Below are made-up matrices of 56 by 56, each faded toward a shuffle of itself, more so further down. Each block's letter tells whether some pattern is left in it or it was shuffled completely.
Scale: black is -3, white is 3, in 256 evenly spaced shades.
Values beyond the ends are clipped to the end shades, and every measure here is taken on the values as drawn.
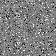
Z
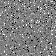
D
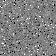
Z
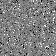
Z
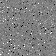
Z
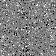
D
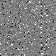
D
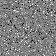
Z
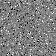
Z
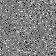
D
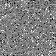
D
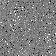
Z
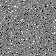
Z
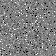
D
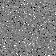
Z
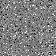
D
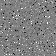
Z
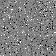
D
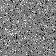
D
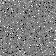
Z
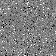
D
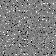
D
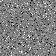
Z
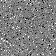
Z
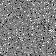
D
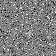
Z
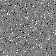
Z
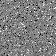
Z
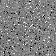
D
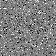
D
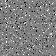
D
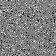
Z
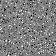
Z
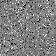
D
